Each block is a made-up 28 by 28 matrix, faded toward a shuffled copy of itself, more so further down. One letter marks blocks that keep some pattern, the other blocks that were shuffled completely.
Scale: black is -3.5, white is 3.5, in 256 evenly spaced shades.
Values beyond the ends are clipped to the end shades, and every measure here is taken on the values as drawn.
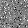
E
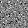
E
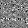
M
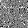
M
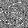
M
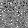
M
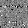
M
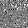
M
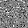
M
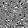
E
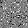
M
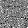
M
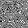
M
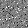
E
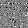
M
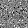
E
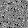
E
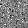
E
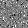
E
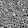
M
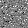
E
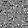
M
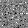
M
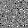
M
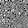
M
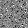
E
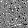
E
